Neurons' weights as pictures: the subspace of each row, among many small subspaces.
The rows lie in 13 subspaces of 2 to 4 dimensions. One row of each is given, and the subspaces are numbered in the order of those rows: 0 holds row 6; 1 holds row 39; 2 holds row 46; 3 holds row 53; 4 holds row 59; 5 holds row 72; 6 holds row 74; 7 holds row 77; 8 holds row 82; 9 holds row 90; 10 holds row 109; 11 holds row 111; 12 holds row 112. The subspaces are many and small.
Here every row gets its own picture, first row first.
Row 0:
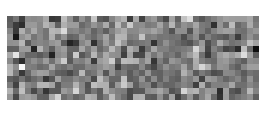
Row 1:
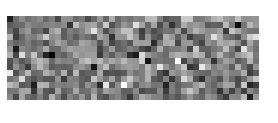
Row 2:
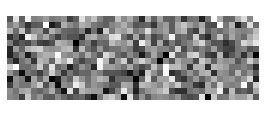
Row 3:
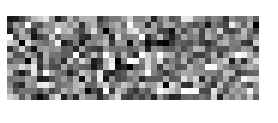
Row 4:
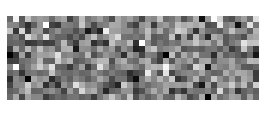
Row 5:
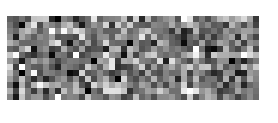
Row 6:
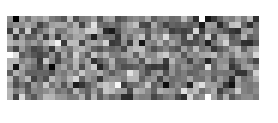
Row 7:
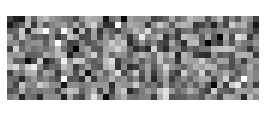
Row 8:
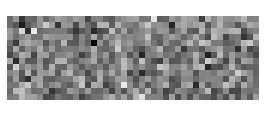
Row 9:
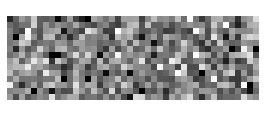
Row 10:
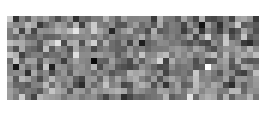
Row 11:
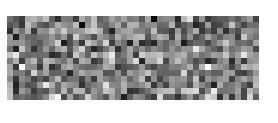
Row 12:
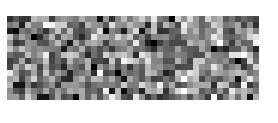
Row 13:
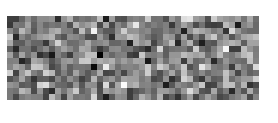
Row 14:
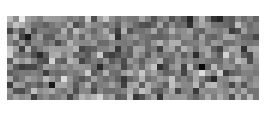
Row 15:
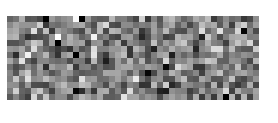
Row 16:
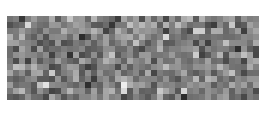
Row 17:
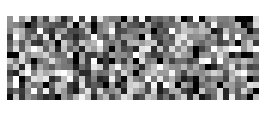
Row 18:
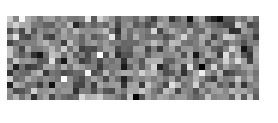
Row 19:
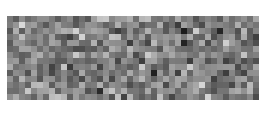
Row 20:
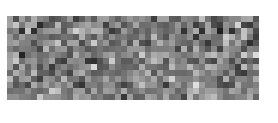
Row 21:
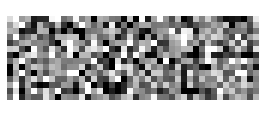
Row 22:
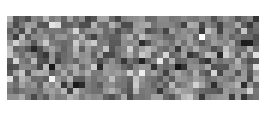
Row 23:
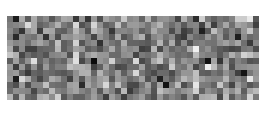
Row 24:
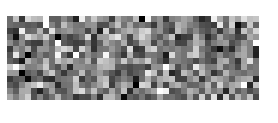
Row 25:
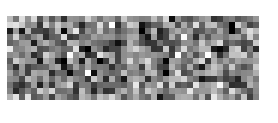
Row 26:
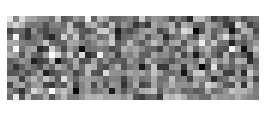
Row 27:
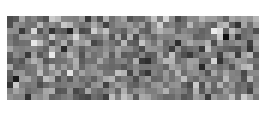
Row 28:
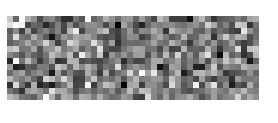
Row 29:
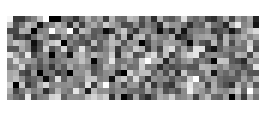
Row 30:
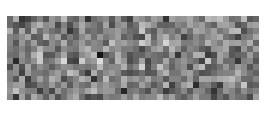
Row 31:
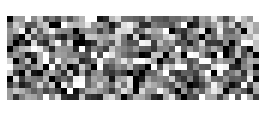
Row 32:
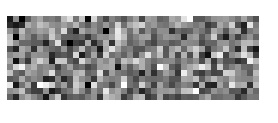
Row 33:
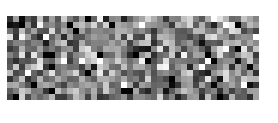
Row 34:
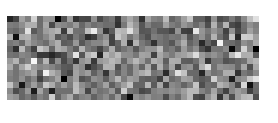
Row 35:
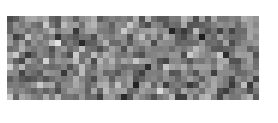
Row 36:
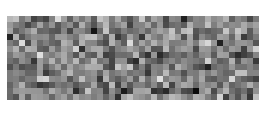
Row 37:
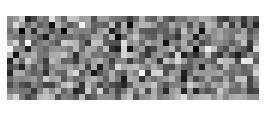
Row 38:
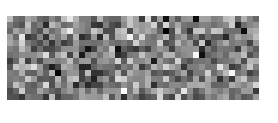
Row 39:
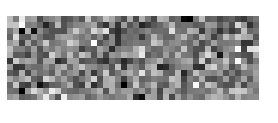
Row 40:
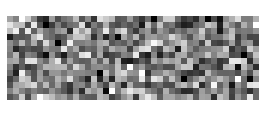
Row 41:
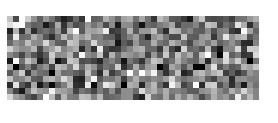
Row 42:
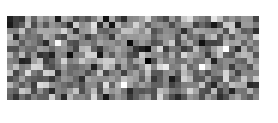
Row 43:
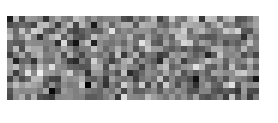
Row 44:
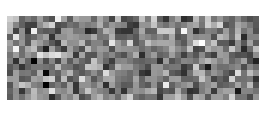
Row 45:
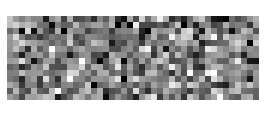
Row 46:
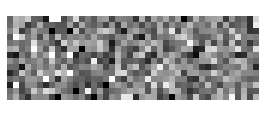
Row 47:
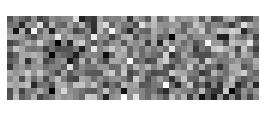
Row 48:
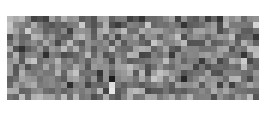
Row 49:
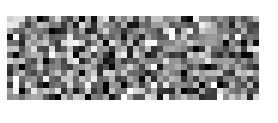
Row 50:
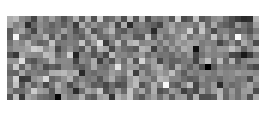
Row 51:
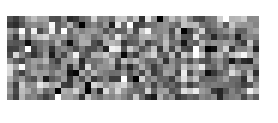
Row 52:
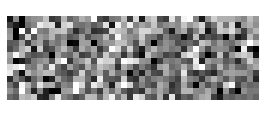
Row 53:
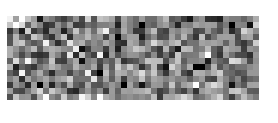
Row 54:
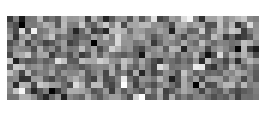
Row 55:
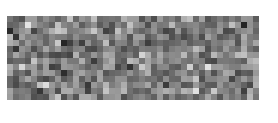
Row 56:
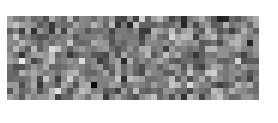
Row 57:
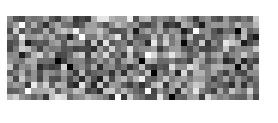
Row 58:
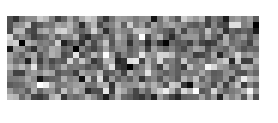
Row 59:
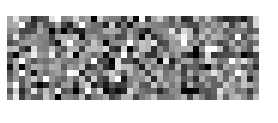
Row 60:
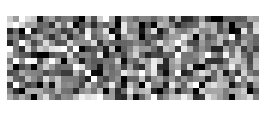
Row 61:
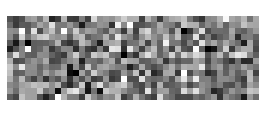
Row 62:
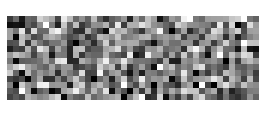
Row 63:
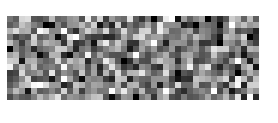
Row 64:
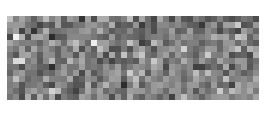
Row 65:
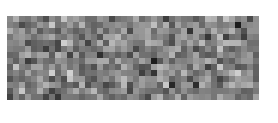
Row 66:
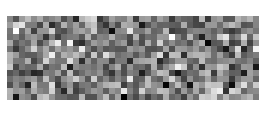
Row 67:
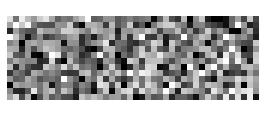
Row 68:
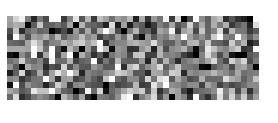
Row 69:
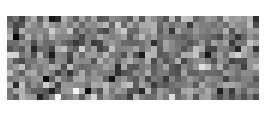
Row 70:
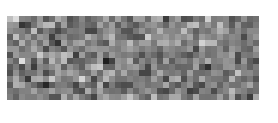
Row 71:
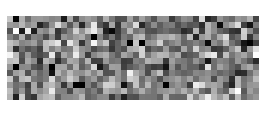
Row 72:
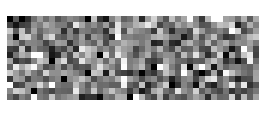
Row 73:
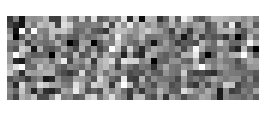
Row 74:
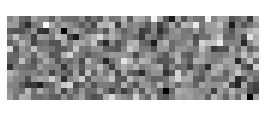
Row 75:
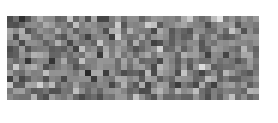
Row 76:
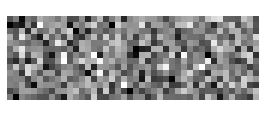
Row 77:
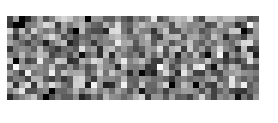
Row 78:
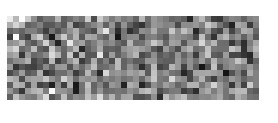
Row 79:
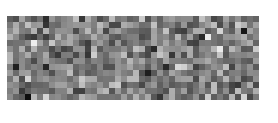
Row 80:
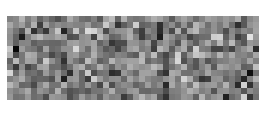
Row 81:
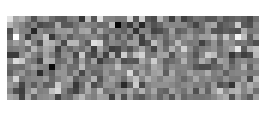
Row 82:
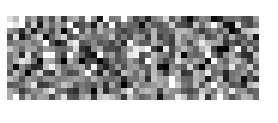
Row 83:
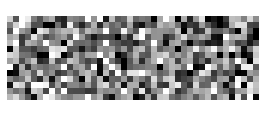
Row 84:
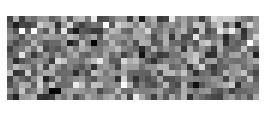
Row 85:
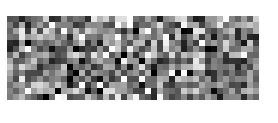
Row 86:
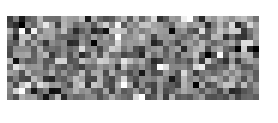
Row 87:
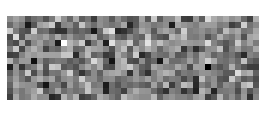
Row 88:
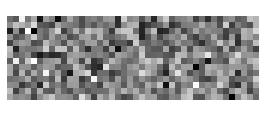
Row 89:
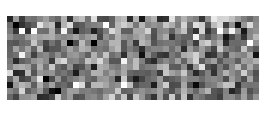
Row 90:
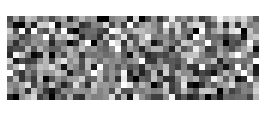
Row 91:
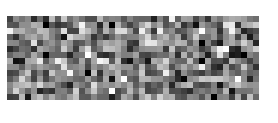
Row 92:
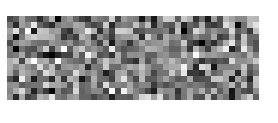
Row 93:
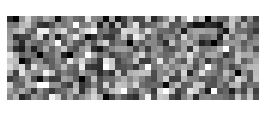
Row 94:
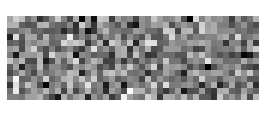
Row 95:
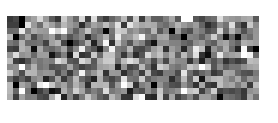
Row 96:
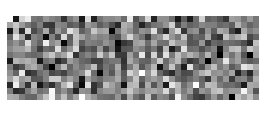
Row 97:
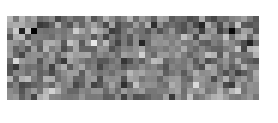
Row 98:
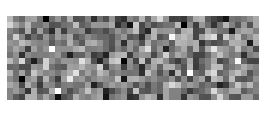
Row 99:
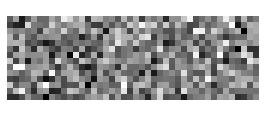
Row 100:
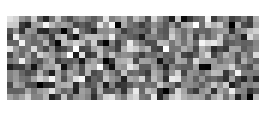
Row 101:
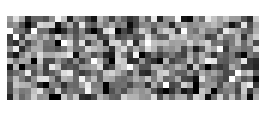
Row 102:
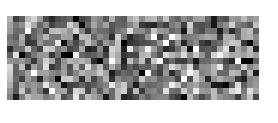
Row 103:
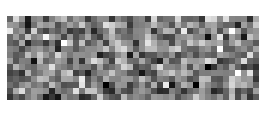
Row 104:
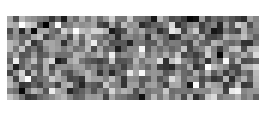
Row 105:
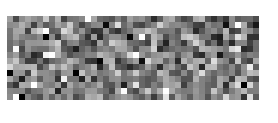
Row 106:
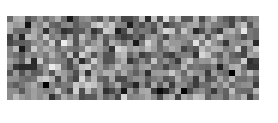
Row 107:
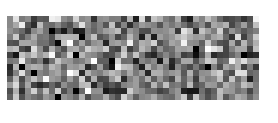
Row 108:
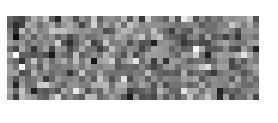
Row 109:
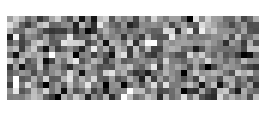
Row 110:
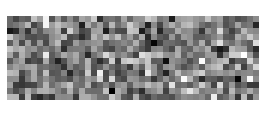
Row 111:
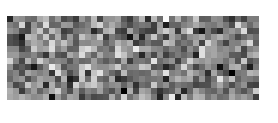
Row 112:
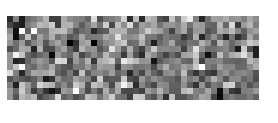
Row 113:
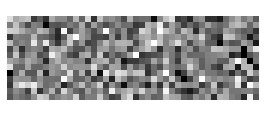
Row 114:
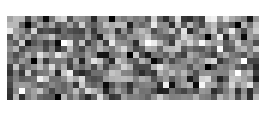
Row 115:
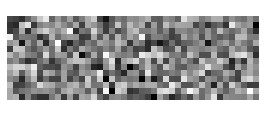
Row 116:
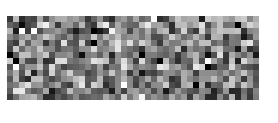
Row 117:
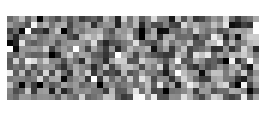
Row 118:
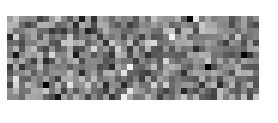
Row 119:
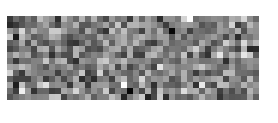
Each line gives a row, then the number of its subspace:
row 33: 8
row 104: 10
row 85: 9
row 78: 3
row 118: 10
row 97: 12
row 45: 9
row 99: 11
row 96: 11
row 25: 6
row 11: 1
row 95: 1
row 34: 5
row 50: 2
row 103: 11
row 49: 10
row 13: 8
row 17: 2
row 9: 5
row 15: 0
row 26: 3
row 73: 12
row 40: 6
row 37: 9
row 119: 10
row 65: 11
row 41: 7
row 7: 8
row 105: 8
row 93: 8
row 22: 0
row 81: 2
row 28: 7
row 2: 0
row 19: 9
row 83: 3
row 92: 3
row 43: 2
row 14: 5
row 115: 6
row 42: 8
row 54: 1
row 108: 12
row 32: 7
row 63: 6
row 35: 0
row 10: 12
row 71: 0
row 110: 6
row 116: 1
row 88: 3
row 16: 11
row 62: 10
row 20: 4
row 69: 2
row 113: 6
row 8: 1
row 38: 11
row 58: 3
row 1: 8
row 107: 4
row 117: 3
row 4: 0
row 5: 4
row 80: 8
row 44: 3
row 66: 0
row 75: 5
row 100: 6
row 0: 12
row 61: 9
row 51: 9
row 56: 9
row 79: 0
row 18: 5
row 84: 4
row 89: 4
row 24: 0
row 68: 2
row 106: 11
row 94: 10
